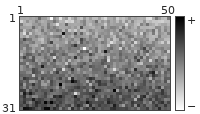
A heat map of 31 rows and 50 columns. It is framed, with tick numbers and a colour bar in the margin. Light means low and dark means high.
Slope: up to the bottom. Grain: fine. Stripes: none. Average level on the scale: 50%. Odd rows or columns: none.
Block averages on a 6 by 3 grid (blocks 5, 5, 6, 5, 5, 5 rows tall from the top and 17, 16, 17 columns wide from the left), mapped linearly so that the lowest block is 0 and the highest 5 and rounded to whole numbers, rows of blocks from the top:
000
111
222
333
444
554
